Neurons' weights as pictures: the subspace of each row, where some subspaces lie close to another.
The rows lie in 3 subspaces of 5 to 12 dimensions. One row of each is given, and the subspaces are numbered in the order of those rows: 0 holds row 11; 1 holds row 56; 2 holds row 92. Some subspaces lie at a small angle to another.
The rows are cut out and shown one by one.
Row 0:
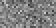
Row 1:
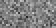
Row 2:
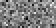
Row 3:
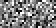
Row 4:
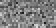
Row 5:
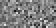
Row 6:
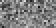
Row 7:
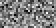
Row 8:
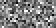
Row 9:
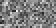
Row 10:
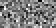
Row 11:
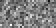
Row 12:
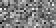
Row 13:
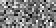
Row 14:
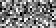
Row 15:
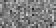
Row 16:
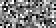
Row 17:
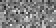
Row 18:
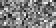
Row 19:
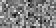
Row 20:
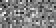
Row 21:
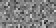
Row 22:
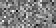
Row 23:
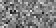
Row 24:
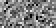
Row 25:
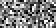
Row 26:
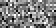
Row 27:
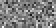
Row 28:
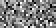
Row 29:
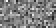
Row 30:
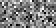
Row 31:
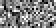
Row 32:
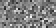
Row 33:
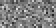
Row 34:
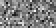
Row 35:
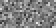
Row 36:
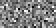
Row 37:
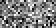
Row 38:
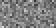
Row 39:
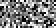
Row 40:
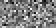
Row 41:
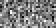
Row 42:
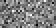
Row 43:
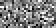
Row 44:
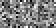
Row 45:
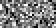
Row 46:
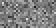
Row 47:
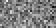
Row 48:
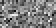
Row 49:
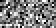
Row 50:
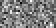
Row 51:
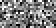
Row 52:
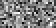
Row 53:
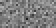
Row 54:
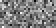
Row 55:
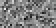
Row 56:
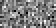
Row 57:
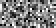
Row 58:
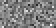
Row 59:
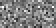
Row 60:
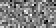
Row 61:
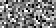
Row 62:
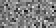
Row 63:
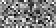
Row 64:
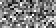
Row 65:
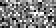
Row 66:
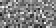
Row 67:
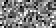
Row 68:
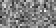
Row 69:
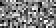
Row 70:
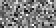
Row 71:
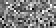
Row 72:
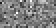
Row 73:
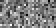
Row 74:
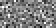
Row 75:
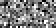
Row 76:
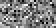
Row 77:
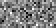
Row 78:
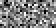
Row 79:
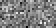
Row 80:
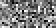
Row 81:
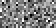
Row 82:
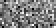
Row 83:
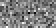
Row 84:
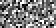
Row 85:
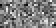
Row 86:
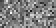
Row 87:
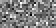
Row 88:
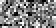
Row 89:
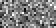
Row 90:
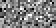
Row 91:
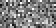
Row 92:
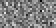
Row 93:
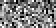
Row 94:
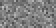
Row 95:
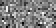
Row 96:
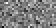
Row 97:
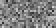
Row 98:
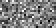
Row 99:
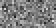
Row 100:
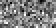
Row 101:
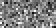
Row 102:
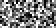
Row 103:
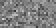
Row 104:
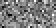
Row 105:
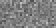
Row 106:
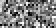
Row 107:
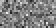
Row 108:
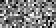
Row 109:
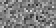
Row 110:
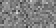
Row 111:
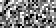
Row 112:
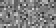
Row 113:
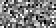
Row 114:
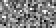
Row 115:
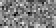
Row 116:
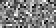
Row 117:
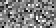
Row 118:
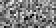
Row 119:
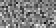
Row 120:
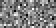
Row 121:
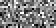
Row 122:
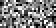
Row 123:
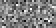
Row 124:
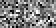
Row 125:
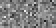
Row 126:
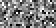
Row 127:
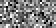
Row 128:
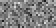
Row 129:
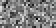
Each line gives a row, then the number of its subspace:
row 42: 1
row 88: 0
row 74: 0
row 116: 0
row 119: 1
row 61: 0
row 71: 1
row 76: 2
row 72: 2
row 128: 2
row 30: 1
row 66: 0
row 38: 1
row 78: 2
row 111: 0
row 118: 0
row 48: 2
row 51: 1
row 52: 2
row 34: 1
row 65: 2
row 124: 2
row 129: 2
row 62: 0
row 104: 1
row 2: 2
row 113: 0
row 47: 1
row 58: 0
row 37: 2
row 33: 0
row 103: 2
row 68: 1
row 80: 1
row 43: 0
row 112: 0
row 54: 2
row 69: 2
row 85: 2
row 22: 2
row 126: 1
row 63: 2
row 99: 1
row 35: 1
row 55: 0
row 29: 2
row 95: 1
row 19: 1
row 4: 0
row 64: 1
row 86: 1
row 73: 0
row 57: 2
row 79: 1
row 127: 2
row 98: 1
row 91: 2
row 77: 2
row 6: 1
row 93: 0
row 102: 1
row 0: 1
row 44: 2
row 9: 2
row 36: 0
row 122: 1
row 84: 2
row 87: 1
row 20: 2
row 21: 0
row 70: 0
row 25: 2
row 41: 0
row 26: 2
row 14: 1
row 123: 1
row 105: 1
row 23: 2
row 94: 0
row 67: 1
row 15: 0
